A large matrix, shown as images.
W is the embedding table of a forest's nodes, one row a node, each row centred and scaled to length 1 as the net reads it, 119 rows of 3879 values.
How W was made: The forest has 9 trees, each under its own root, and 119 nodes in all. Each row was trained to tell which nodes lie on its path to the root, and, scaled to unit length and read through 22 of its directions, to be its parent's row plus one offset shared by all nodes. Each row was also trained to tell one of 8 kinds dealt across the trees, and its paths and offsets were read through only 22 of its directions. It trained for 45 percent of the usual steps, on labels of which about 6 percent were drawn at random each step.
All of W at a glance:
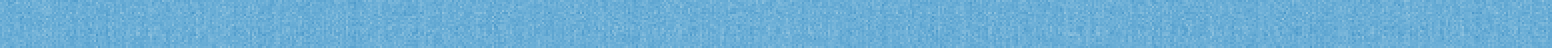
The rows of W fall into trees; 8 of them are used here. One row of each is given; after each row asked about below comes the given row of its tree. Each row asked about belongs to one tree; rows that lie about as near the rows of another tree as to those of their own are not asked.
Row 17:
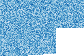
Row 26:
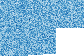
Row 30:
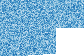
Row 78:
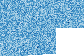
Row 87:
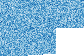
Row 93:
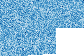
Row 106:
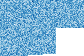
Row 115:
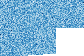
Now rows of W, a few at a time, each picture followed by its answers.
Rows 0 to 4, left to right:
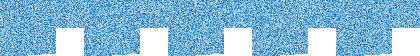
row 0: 17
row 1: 87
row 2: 93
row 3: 87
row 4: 106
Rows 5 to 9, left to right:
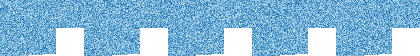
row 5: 78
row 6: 87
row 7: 26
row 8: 115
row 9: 106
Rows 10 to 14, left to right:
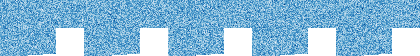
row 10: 30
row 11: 115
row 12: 93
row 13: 93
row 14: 78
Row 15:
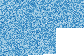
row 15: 17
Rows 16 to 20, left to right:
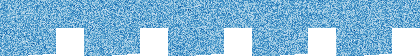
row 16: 78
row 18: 115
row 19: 106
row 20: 17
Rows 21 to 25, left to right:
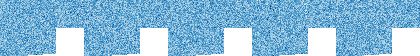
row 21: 106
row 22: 115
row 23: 115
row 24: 30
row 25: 30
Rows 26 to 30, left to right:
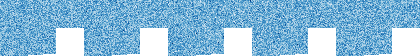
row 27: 30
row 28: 115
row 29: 115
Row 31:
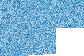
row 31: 17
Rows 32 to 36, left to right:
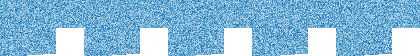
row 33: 93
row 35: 106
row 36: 78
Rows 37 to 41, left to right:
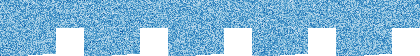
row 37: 106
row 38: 30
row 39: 115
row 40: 115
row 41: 87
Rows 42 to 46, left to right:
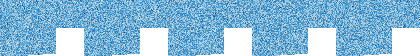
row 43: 26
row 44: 93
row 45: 78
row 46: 93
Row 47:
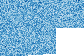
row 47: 78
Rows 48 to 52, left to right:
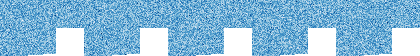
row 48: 106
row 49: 115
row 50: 87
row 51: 93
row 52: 78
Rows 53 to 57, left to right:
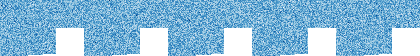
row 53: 30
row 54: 30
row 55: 26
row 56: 115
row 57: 93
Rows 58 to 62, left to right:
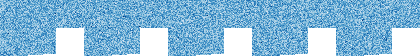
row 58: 106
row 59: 93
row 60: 115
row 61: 87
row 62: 87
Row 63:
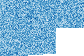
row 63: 106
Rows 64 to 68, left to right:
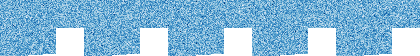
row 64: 78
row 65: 17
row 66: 26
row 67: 78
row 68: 30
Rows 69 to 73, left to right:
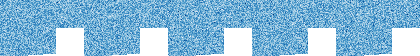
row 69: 26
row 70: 78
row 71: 30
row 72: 30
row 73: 26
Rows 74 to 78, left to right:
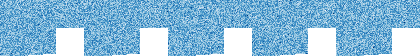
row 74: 78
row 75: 78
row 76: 93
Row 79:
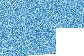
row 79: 30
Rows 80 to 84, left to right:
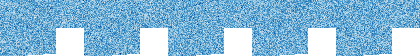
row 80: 78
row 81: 78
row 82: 17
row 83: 78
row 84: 30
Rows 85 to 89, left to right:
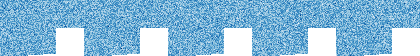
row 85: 30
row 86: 17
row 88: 26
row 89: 30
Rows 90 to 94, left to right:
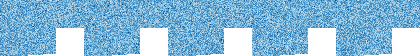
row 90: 26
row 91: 93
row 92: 78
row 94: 115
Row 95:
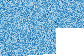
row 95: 115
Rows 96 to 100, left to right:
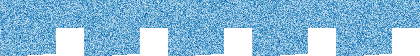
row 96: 93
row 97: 87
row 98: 78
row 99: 87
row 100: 115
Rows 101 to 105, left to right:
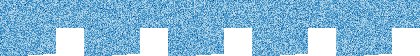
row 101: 30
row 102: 106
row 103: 115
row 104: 87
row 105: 93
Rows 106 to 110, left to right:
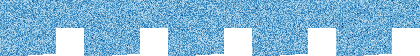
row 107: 26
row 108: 93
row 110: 106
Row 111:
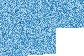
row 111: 115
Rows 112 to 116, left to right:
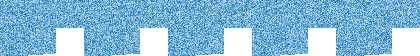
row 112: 115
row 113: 30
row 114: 30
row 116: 87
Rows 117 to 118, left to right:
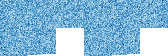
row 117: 30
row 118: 78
